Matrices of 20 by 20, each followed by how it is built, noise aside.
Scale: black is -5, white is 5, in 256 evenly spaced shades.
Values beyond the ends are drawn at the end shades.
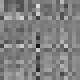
low rank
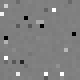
sparse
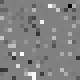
sparse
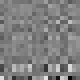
low rank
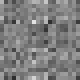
low rank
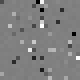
sparse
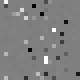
sparse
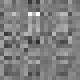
low rank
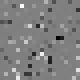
sparse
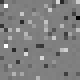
sparse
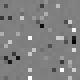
sparse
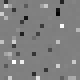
sparse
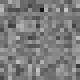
low rank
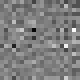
low rank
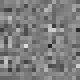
low rank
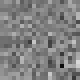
low rank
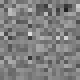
low rank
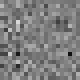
low rank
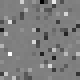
sparse
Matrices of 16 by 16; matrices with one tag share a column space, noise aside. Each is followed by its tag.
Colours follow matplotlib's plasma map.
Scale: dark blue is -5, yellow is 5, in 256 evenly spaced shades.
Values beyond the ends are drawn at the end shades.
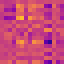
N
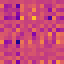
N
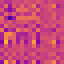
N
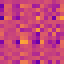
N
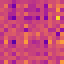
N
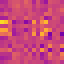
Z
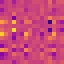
Z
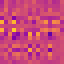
Z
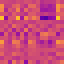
N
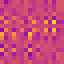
Z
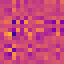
Z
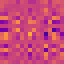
Z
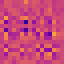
Z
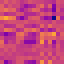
N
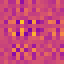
Z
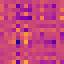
N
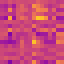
N
